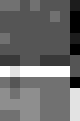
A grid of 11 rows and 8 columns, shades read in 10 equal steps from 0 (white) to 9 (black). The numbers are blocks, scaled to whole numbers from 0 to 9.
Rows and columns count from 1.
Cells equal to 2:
0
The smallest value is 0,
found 6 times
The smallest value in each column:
0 1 0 0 0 0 0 1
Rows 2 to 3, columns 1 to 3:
6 6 6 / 6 6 6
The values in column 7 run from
0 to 7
